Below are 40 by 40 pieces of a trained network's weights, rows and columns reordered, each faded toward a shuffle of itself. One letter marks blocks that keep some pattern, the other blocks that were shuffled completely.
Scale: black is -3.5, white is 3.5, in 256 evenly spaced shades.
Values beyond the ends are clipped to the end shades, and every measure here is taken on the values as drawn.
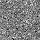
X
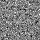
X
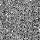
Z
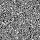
X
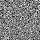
Z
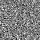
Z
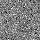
X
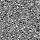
X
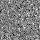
X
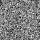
X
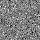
X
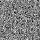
Z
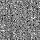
Z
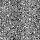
Z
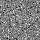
X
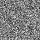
X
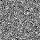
Z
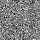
X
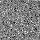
X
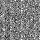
Z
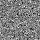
X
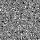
X
